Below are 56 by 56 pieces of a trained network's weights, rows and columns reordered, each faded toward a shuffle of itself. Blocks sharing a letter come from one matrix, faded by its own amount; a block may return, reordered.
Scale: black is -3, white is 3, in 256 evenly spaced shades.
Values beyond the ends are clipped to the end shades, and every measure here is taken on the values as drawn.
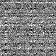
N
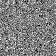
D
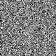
D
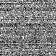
N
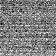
N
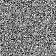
D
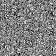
D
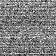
N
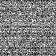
N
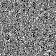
D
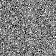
D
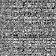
N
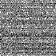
N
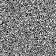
D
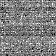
N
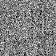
D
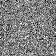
D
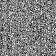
D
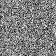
D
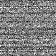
N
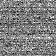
N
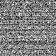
N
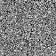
D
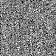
D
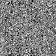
D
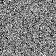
D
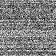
N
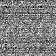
N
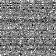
N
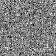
D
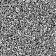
D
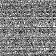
N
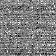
N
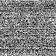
N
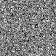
D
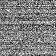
N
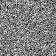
D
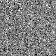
D
